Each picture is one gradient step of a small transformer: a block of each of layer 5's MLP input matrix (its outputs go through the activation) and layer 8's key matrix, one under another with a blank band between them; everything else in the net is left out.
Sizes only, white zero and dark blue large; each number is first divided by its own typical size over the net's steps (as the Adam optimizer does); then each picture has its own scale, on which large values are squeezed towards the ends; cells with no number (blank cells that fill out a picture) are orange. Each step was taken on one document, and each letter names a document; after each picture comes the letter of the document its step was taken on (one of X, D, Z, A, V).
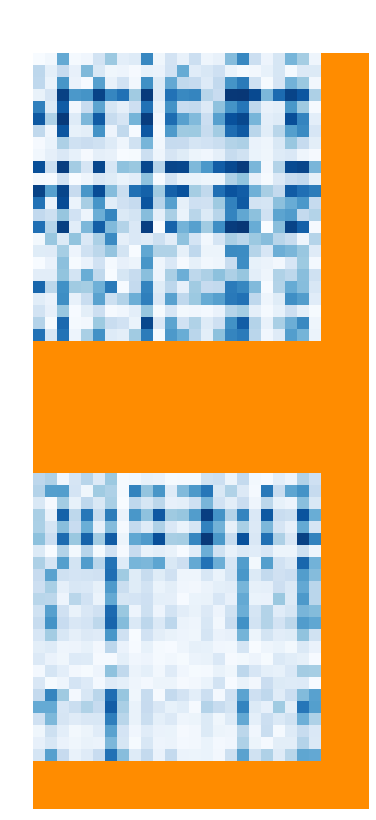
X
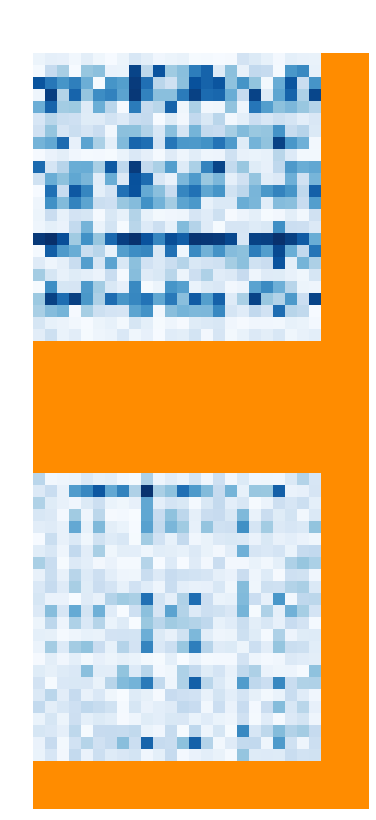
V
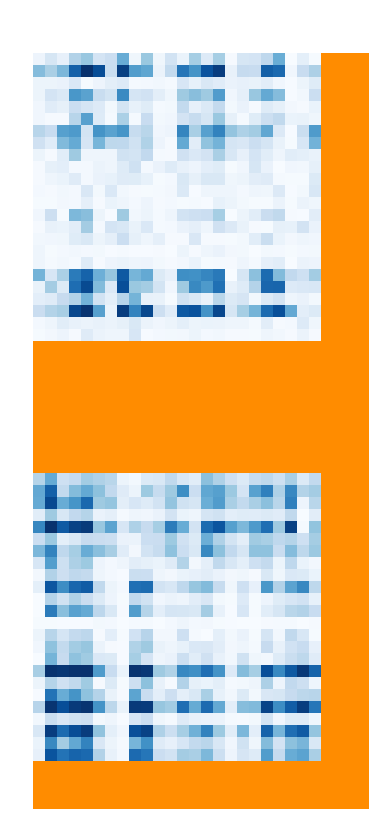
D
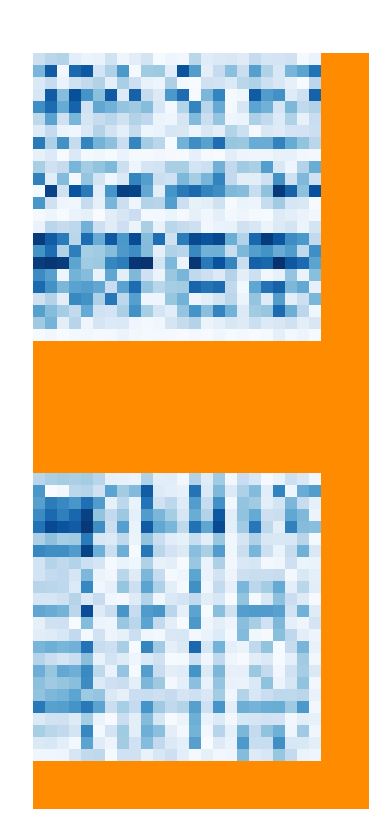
V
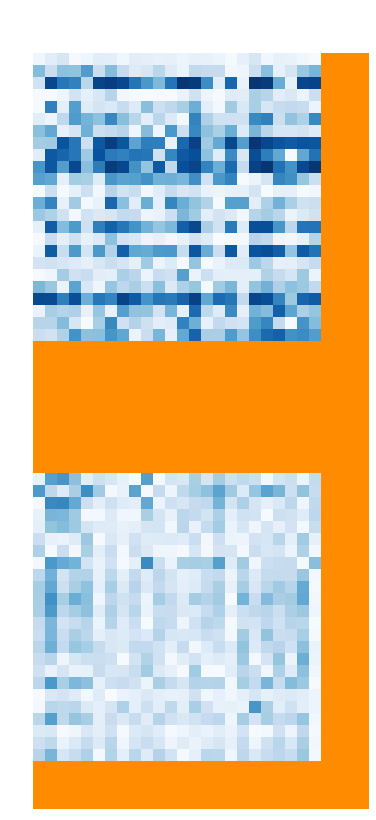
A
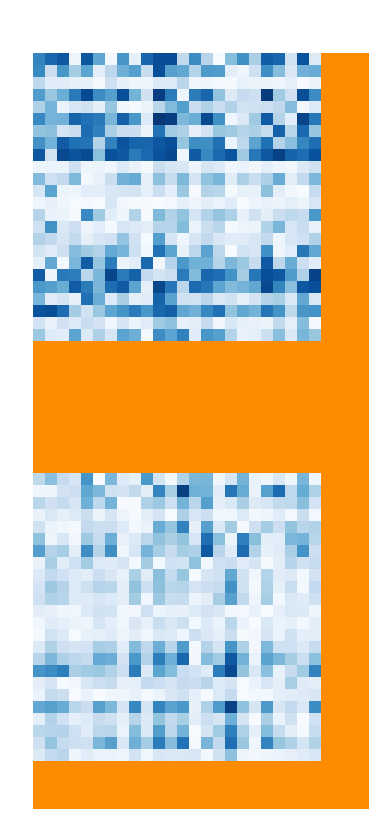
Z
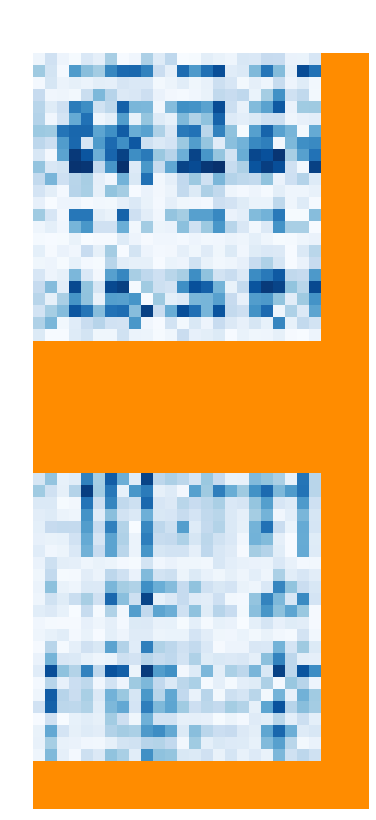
D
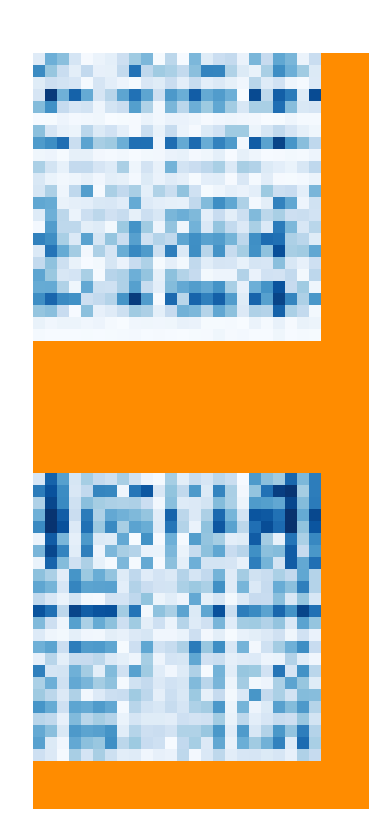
V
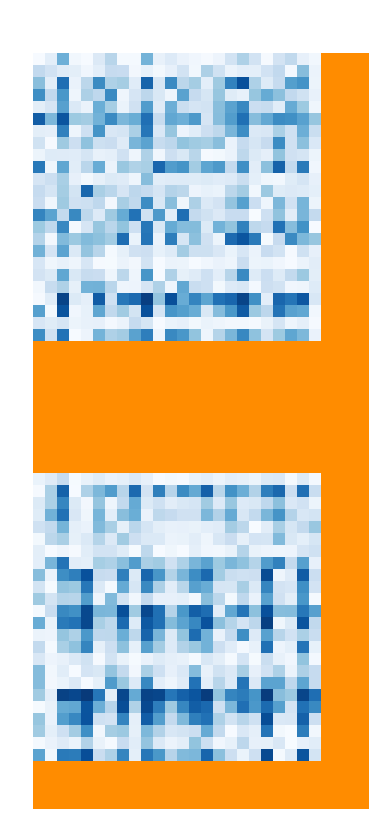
X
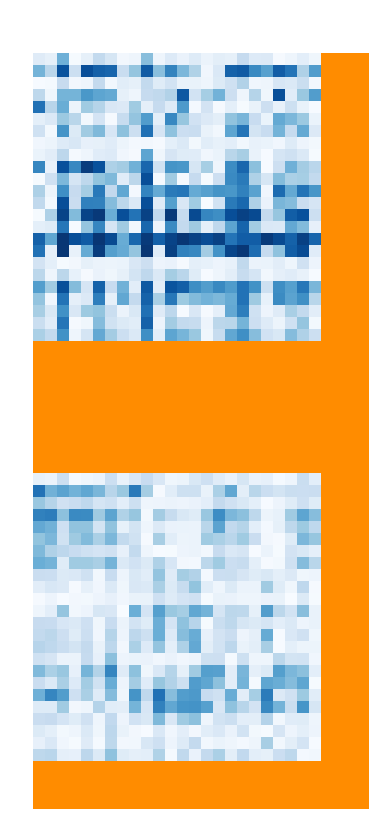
X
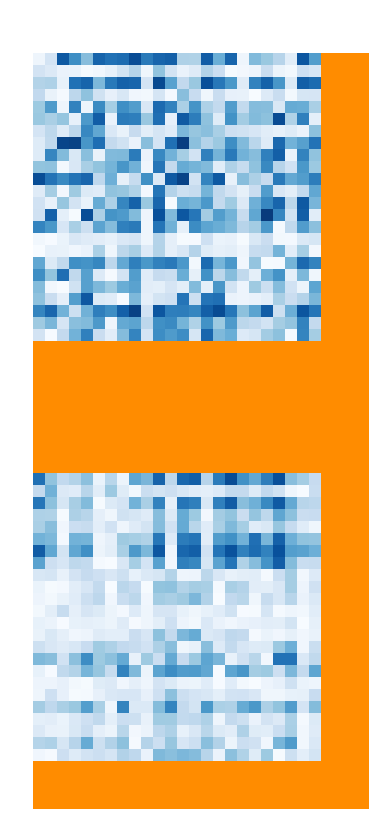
Z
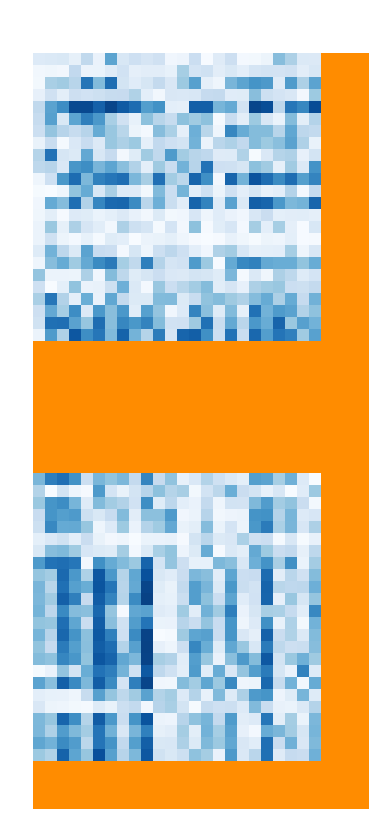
A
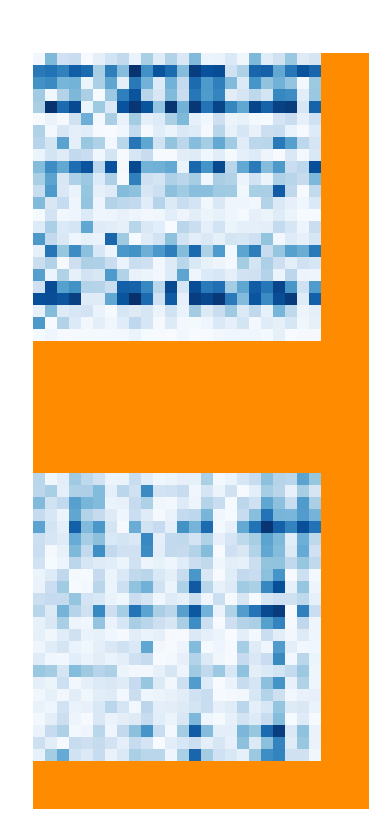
V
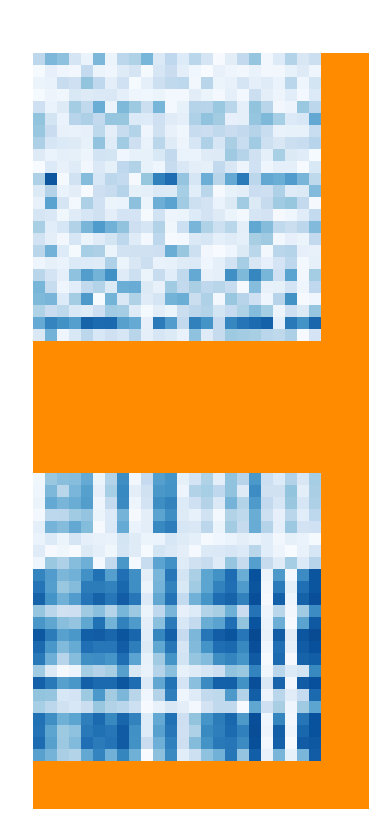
A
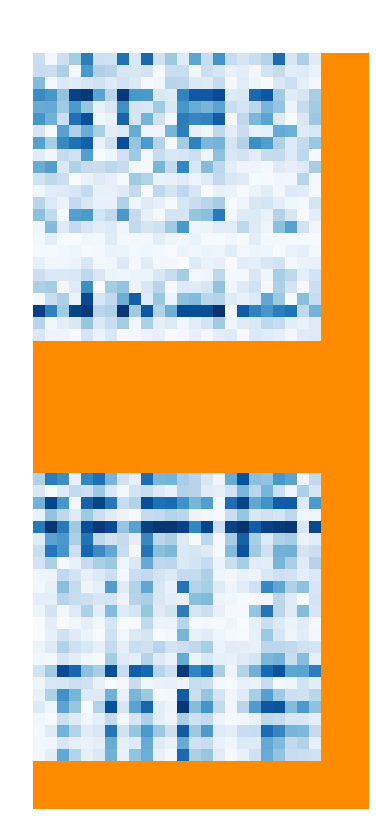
D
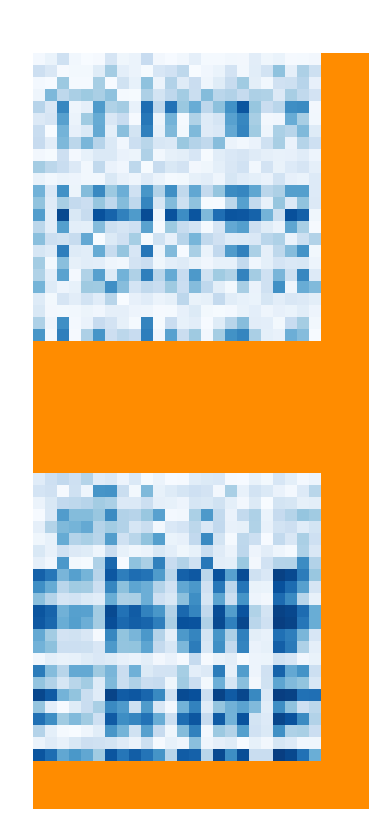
X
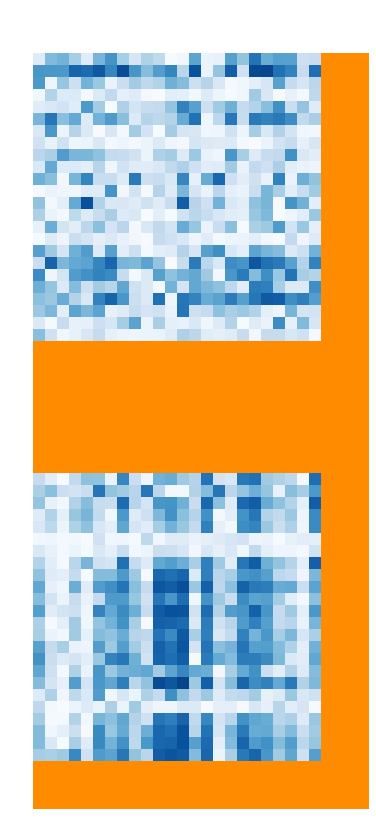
A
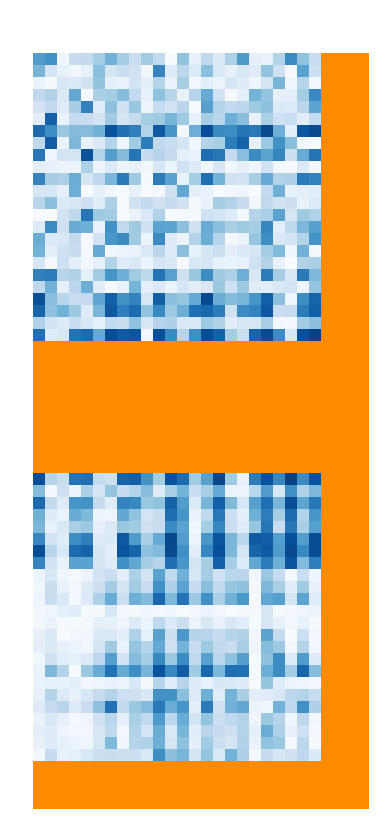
Z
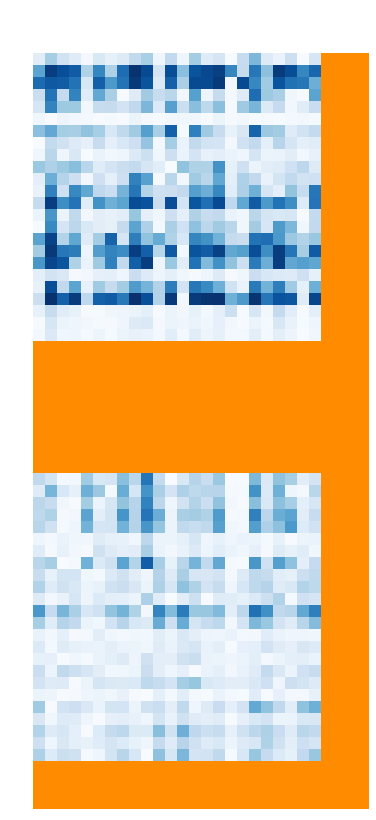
V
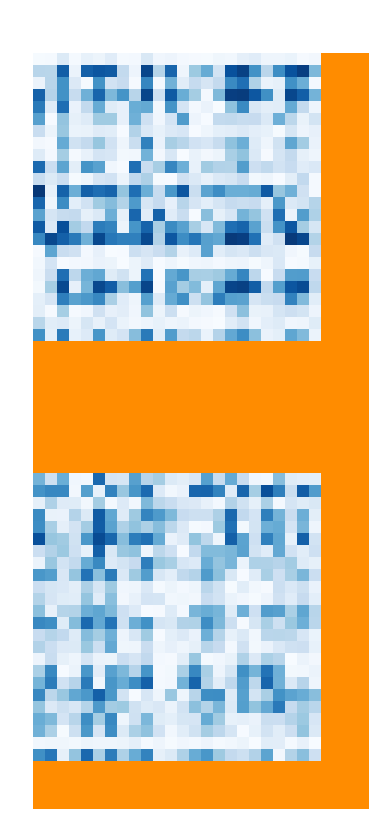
X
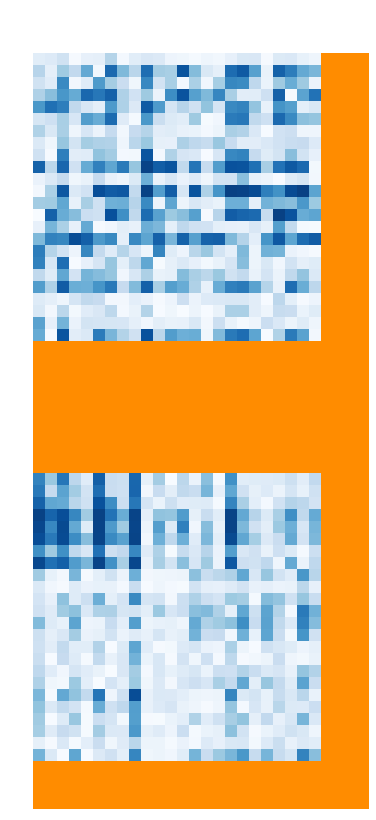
X
